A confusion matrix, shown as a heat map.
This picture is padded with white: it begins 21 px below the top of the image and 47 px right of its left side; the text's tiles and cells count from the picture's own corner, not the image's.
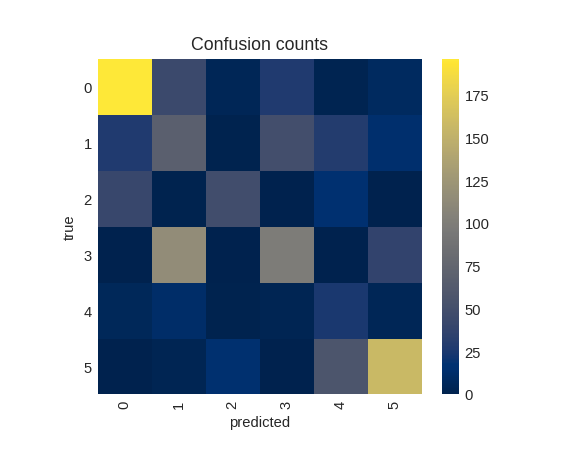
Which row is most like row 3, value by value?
1
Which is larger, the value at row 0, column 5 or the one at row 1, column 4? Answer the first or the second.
the second
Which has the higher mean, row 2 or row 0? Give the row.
0
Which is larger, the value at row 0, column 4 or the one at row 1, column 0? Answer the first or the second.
the second
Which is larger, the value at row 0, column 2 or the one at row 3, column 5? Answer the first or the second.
the second
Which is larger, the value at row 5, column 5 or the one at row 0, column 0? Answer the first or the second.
the second
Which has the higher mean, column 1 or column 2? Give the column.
1
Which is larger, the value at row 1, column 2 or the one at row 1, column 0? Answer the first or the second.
the second
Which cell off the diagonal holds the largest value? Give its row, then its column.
3, 1
